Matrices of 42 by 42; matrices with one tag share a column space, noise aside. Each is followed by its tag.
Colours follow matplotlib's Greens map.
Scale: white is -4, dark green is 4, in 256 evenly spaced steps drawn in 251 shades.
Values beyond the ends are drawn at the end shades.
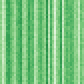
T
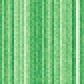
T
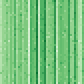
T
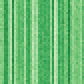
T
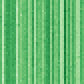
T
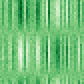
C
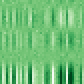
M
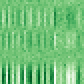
M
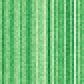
T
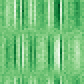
C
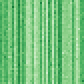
T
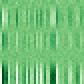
M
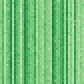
T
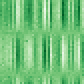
C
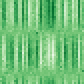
C
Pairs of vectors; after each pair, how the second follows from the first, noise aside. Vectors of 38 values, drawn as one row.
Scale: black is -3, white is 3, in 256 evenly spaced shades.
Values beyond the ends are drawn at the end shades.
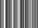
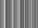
shrunk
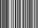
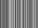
shrunk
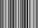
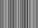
shrunk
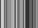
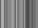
shrunk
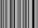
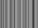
shrunk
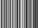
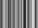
shuffled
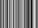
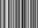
shuffled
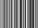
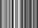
shuffled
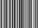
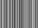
shrunk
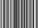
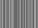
shrunk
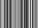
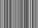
shrunk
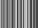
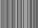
shrunk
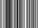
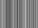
shrunk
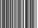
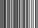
shuffled
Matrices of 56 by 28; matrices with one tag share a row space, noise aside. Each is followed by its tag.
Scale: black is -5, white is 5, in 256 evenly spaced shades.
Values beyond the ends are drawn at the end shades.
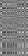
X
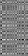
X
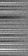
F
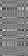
X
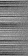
F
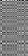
X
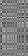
X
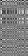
X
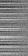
F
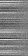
F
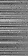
F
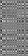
X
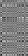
X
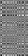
X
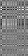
X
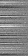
F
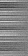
F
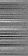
F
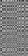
X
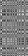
X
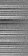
F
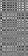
X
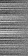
F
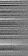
F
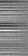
F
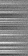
F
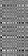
X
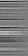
F
